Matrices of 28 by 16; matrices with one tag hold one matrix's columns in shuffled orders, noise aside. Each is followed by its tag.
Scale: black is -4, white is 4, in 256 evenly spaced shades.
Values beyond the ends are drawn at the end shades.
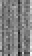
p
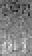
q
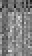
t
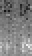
q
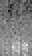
q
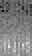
q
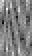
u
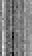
p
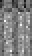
t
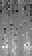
q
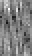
u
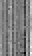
p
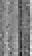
p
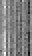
p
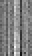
p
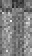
t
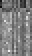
t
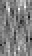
u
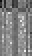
t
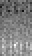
q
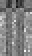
t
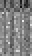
t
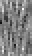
u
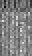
t
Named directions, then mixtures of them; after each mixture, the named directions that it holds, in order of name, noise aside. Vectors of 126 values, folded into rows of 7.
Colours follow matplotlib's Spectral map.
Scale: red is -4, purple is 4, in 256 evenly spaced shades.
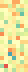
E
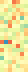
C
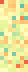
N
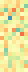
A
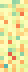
E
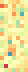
E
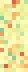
C, E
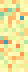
A, C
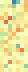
A, C, E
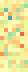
A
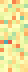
C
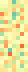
A, C, E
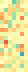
A, C, E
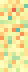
A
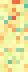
A, C, E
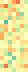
A, E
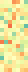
C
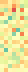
A, N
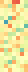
A, C, E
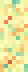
A, C, E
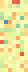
C, E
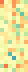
E, N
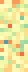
C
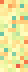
N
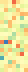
C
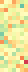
A, C, N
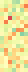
A, C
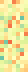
C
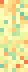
E, N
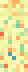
E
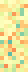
A, C, E
